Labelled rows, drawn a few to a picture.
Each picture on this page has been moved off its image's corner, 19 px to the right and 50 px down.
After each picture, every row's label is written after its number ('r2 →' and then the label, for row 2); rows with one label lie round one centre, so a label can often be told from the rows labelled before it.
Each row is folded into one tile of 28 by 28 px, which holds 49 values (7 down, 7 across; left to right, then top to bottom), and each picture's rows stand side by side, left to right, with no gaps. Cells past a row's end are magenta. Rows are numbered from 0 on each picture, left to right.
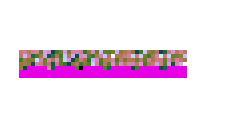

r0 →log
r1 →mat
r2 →log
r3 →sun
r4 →sun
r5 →sun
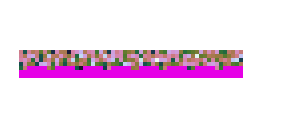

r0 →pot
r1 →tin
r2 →log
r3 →pot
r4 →tin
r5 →pot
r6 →sun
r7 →mat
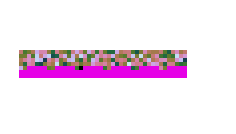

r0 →mat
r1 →tin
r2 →log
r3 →sun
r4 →sun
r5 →mat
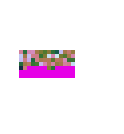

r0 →pot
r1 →sun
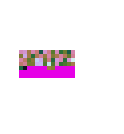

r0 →log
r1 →tin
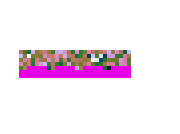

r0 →sun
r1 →pot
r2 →mat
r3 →log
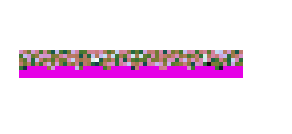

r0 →log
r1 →tin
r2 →mat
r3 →sun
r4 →sun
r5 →tin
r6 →mat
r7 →log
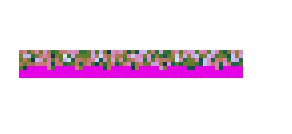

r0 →log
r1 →mat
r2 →mat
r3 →pot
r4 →pot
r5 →mat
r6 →log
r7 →mat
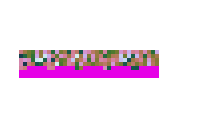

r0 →mat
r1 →tin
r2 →pot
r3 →mat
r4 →log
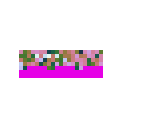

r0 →mat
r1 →sun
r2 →pot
